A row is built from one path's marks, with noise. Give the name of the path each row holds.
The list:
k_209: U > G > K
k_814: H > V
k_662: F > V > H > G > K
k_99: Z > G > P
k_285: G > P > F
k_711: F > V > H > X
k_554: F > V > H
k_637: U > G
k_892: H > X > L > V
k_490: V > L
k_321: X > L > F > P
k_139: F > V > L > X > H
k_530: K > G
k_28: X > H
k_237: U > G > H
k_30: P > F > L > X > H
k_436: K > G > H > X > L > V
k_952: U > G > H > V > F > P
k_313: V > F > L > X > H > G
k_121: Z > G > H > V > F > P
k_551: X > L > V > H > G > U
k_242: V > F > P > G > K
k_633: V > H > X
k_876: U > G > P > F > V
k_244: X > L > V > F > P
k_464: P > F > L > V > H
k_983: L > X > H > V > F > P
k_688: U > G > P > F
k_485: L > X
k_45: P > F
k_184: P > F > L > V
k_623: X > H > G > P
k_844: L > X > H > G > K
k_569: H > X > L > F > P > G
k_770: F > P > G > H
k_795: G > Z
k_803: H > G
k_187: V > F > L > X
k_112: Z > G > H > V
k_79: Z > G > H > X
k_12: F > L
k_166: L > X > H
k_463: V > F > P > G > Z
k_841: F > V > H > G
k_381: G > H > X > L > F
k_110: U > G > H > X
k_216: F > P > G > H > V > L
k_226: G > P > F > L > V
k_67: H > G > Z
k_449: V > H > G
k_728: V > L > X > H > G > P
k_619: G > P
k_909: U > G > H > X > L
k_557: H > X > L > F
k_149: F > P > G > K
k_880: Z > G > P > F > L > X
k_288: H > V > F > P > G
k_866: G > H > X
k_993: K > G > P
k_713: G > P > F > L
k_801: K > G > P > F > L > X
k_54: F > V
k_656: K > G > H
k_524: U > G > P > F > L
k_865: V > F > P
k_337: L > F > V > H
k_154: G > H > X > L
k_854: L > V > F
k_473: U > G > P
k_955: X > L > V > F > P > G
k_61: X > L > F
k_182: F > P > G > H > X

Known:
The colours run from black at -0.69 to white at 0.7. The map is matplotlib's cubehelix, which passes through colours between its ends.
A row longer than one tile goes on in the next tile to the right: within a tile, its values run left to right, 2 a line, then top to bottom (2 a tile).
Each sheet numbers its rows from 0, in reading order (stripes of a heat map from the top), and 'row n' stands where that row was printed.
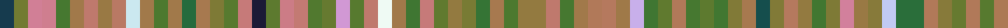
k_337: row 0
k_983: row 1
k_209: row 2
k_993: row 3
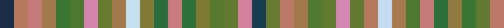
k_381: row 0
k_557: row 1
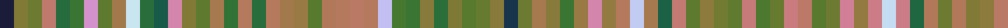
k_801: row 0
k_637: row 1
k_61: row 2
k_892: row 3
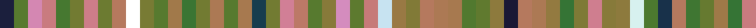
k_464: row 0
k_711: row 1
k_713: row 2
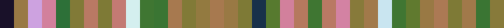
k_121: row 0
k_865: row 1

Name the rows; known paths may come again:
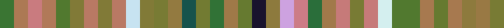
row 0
k_237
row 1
k_121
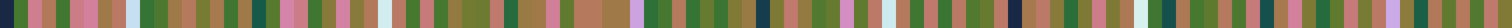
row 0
k_865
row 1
k_139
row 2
k_209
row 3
k_557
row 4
k_713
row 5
k_79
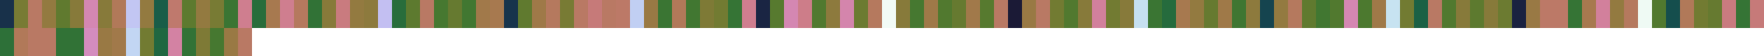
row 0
k_61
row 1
k_656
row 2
k_12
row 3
k_464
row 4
k_285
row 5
k_623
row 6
k_226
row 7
k_844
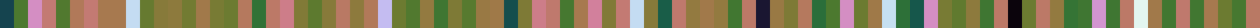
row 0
k_554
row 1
k_803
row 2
k_187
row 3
k_801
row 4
k_30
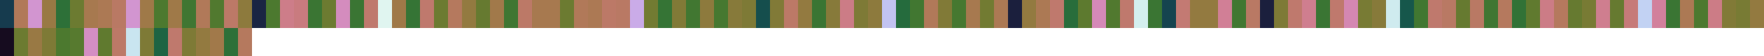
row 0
k_67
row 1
k_983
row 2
k_637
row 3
k_993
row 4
k_955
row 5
k_242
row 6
k_892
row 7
k_321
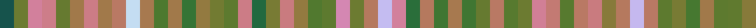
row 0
k_337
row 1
k_166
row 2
k_814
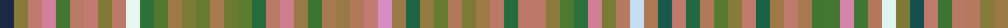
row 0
k_876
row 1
k_795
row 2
k_154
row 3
k_728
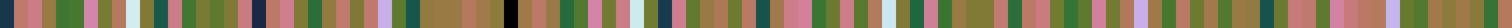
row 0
k_381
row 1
k_99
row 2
k_880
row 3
k_313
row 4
k_866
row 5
k_54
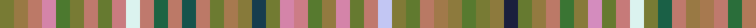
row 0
k_551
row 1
k_711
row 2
k_244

